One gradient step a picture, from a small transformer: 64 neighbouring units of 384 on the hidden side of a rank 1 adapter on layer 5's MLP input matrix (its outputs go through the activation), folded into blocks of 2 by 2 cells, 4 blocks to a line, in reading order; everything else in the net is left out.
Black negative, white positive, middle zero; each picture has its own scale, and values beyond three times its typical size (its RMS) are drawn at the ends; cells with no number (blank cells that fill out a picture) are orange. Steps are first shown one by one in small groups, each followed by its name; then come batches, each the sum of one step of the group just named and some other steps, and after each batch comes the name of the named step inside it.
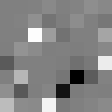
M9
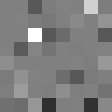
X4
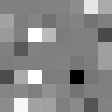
M9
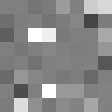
X4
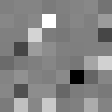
M9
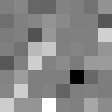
M9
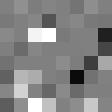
M9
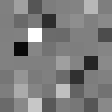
X4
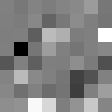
M9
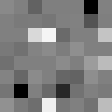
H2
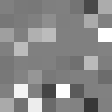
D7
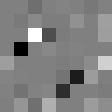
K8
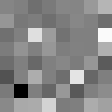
H2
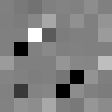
K8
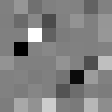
K8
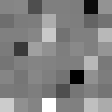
H2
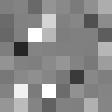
K8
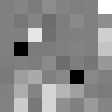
K8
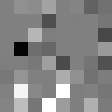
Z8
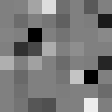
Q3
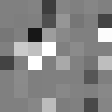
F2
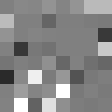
Z8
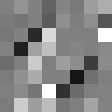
F2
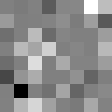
F2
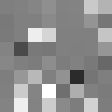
Z8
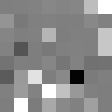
Z8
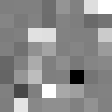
F2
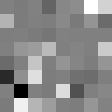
F2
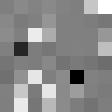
Z8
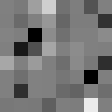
Q3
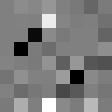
Z8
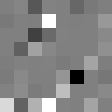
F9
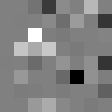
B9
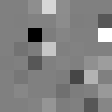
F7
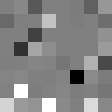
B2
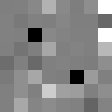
F7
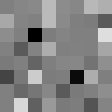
F7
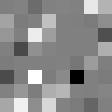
F9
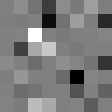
B9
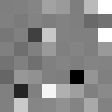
F7
